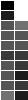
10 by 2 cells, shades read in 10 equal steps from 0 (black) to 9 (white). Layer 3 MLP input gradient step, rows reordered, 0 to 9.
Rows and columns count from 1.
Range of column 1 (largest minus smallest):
4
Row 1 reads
0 9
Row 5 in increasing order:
3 3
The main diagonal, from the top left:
0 9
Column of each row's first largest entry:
2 2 2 1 1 1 1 1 1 1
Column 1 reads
0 1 3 3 3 2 3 3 3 4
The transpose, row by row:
0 1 3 3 3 2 3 3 3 4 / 9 9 4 3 3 2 2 1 2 1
